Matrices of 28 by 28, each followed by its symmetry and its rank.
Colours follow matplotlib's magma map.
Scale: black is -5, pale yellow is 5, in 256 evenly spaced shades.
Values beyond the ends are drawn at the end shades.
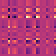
neither, rank one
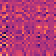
neither, rank three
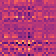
neither, rank three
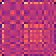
symmetric, rank two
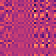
neither, rank two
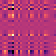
neither, rank one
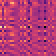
neither, rank two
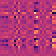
neither, rank two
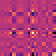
symmetric, rank two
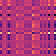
neither, rank one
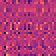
neither, rank three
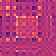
symmetric, rank two
